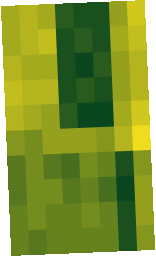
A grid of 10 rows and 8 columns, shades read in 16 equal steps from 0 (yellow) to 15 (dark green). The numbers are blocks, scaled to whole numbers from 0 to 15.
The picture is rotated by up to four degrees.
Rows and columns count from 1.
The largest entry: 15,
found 4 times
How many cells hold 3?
3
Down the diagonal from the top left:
5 4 5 14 15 7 14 6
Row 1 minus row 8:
-5 -4 -3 3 5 3 -9 -4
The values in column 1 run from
3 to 10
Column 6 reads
14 14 13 14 15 7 9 11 9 9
